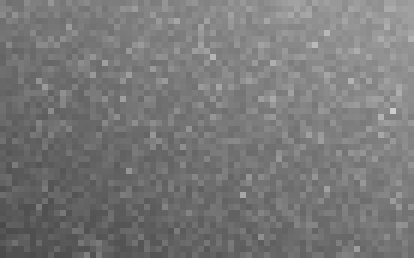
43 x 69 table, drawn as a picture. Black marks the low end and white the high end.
The values follow a bell shape. The bottom left is the ninth with the lowest average. The grain is fine, like static. There is an overall slope up to the top right. There are no regular stripes. No row or column stands out. The ninth with the highest average is the top right.
